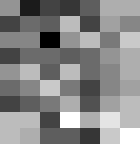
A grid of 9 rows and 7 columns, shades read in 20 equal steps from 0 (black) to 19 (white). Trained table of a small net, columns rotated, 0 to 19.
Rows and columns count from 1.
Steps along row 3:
same down up up down up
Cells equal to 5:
7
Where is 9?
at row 3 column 6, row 6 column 4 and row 7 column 3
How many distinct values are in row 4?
5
